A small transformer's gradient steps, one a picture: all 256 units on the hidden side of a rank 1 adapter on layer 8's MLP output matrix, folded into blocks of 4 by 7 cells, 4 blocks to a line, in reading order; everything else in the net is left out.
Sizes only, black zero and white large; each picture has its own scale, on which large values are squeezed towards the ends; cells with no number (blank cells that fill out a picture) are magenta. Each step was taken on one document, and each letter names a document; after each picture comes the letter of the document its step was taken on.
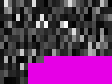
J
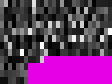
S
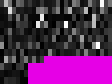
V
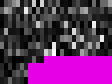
V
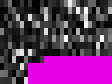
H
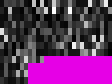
V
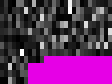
J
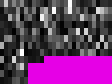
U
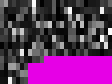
S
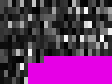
H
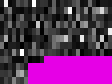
J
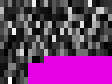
S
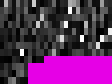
J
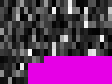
U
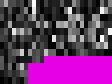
S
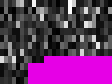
H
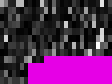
V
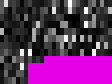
H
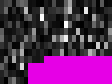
J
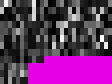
S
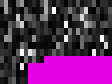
U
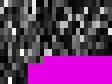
S
